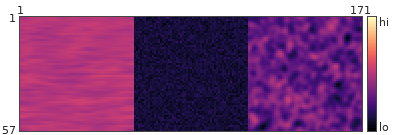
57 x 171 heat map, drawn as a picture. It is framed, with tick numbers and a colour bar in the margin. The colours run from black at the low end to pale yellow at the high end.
The table splits into one row of 3 panels. Panel 1,1: middling, streaked across, faint in contrast. Panel 1,2: very low, fine-grained, faint in contrast. Panel 1,3: low, blotchy.
